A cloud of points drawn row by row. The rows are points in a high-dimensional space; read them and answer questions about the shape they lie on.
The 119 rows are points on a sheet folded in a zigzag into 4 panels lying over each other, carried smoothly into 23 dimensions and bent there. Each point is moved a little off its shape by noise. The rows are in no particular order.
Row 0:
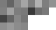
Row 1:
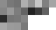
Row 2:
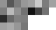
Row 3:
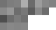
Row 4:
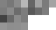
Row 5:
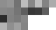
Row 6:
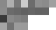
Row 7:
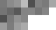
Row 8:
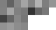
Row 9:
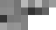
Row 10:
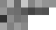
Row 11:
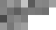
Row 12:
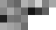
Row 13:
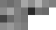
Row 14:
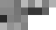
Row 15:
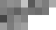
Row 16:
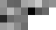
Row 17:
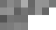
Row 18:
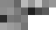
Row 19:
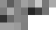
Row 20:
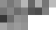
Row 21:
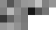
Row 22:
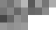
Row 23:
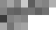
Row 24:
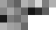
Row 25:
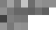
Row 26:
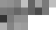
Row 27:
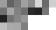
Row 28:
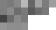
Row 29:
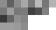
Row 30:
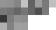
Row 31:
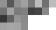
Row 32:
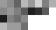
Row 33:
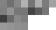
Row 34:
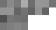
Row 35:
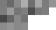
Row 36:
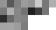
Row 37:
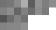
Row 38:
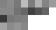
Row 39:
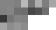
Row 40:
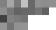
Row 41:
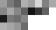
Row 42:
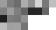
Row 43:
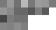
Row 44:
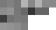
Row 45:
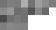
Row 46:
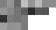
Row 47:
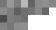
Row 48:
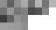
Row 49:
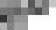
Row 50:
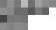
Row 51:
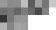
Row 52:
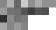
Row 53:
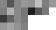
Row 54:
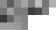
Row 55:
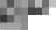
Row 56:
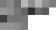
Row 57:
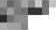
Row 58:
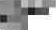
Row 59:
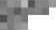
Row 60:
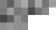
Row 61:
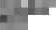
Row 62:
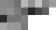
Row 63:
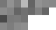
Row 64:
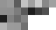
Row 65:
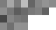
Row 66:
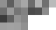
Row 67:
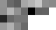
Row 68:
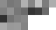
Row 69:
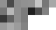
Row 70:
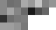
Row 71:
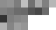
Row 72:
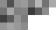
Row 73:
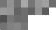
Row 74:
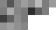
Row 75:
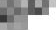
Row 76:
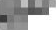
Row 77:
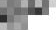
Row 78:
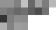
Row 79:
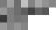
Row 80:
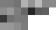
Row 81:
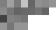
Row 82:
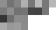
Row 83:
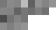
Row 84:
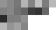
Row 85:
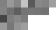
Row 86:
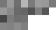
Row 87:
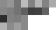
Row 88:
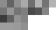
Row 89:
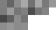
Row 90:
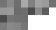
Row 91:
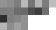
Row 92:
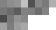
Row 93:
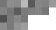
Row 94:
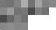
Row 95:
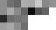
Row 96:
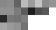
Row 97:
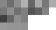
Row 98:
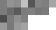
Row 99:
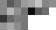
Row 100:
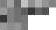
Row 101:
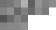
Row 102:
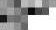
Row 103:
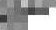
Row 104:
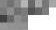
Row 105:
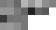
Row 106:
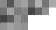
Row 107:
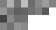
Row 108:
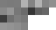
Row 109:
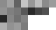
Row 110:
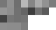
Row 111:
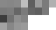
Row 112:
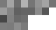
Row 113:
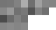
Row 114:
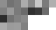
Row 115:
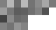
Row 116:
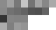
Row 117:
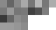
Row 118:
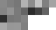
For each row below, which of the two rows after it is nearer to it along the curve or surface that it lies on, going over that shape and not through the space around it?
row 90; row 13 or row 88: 13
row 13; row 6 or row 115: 115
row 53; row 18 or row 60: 60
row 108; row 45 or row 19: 19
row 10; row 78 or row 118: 78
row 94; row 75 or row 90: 90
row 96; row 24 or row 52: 24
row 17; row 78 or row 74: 74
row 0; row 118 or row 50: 50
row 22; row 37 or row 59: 59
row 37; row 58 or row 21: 21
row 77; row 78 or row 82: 78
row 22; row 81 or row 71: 81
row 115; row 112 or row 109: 112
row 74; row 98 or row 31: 31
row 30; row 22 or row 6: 6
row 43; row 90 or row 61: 61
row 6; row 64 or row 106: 64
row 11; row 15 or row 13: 15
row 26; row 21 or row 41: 41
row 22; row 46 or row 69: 69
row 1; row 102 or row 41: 41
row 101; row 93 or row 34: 34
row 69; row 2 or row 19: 2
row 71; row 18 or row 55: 18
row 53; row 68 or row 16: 16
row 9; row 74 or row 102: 102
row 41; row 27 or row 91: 27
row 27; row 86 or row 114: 114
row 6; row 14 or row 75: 14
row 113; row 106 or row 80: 106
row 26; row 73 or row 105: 105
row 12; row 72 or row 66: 66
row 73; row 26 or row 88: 88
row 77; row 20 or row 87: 87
